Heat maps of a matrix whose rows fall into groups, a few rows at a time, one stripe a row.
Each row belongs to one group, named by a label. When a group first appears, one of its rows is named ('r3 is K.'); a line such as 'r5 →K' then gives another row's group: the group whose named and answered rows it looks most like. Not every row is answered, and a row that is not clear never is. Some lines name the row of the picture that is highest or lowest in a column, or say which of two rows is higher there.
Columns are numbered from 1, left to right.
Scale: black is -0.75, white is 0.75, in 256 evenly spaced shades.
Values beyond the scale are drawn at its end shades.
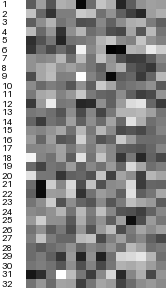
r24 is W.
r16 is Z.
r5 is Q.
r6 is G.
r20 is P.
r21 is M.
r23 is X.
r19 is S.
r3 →X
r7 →W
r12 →X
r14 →S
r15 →W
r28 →S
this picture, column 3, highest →12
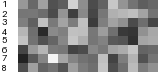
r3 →M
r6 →X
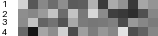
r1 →P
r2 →W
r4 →M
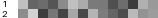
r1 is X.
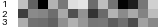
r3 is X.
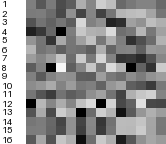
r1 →Q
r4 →Q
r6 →P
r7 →W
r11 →G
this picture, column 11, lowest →8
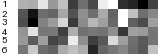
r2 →S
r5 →Z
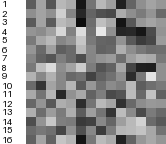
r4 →W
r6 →Z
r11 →X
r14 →X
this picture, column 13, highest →9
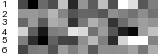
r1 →S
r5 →G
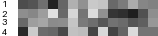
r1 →Q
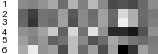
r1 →W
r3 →S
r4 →W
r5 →Z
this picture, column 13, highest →6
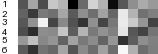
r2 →S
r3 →X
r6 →S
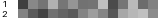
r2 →G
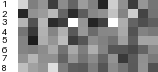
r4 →M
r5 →M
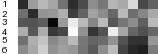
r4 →Z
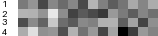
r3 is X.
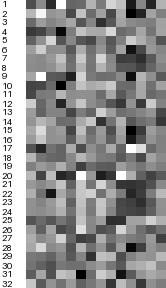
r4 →Q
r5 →X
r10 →Q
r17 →S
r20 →Z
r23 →W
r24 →W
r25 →G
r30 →G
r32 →P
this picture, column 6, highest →20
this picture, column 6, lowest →31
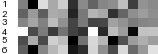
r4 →P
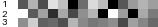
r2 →P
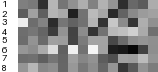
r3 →P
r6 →W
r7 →G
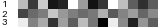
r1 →Z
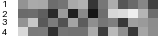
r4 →P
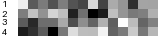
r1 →P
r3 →S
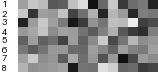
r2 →P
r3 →X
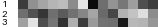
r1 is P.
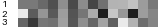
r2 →P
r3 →S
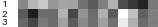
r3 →S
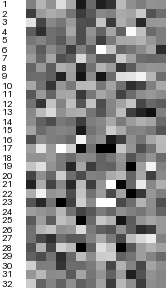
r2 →X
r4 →S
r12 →M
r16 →G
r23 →Q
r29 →Q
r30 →P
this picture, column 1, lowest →21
